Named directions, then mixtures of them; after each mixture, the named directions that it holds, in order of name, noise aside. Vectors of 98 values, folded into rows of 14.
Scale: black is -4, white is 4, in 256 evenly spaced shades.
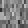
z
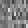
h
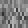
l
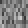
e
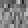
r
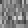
e, h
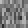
e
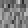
r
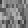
e, z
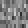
h, z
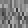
l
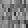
h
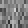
l, z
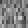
e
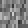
r, z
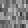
h, z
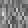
l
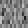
e, l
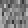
e, r
